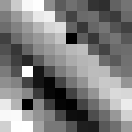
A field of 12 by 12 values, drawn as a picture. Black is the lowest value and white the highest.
Slope: none. Ninth with the highest average: bottom left. Lone odd cells: 3, 1 higher and 2 lower than their neighbours. Ninth with the lowest average: bottom middle. Grain: diagonal, down to the right.
